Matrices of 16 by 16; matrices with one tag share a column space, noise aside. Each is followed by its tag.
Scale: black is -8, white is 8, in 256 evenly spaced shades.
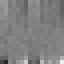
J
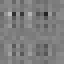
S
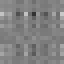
S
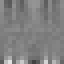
J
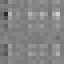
S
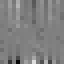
J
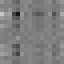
S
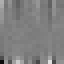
J
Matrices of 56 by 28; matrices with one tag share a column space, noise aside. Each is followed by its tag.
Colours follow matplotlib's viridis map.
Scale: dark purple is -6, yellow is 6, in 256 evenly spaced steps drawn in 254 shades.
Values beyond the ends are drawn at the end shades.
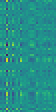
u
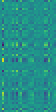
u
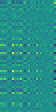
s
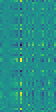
u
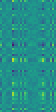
u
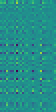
s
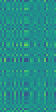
u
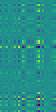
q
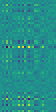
q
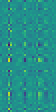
u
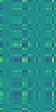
u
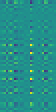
s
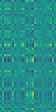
u
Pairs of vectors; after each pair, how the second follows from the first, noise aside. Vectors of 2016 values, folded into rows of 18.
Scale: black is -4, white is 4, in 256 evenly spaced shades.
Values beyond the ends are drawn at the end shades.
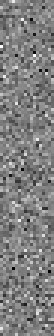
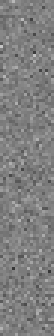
shrunk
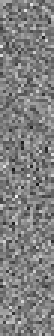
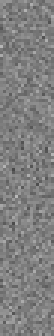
shrunk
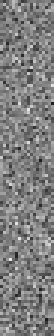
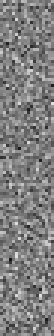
sign-scrambled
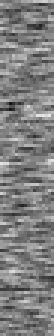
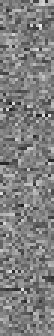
sign-scrambled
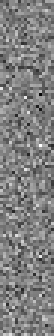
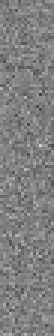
shrunk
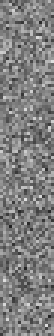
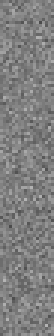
shrunk
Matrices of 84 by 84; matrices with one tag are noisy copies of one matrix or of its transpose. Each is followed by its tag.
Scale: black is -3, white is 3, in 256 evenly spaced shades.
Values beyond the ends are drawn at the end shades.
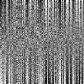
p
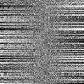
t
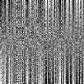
p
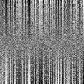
t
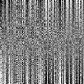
p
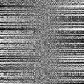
t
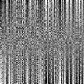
p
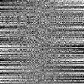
p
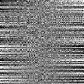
p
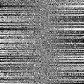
t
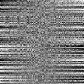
p
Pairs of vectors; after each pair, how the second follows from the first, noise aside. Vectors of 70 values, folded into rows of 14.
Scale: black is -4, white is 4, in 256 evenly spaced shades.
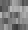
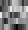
scaled up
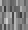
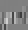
partly zeroed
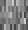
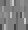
partly zeroed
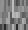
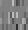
partly zeroed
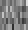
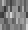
shuffled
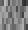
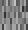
shuffled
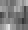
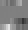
partly zeroed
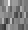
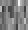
shuffled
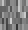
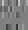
partly zeroed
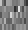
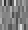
shuffled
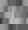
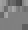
partly zeroed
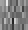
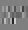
partly zeroed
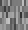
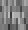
shuffled
